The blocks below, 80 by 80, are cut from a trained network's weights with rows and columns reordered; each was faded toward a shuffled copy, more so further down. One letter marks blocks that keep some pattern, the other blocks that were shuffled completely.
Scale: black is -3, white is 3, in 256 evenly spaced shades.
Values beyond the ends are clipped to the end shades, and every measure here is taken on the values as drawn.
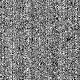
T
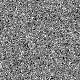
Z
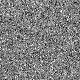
Z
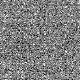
T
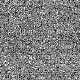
T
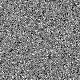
Z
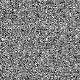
T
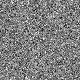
Z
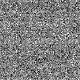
T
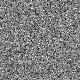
Z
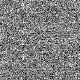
T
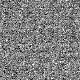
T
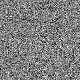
T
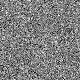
Z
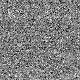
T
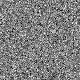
Z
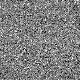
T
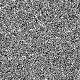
Z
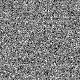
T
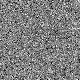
Z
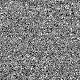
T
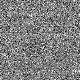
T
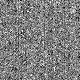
T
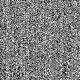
T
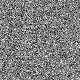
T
